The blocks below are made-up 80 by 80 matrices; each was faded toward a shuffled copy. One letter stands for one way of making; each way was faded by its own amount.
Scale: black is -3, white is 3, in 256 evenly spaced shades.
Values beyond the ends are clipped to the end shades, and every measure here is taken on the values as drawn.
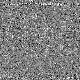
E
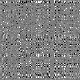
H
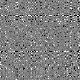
H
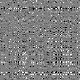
H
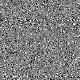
E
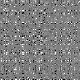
H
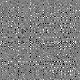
H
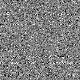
E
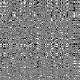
H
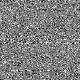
E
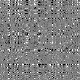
H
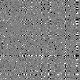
H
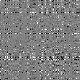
H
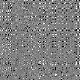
H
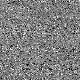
E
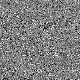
E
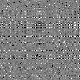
H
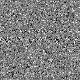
E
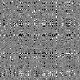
H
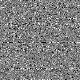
E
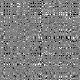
H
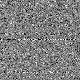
E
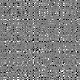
H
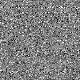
E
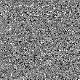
E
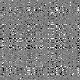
H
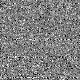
E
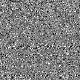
E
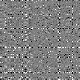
H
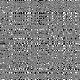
H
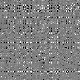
H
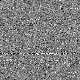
E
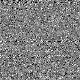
E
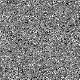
E
